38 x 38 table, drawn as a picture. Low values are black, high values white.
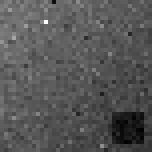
Mirror symmetry: none. Ninth with the lowest average: bottom right. Slope: up to the top left. Stripes: none. Odd patch: lower, in the bottom right. Ninth with the highest average: top left.
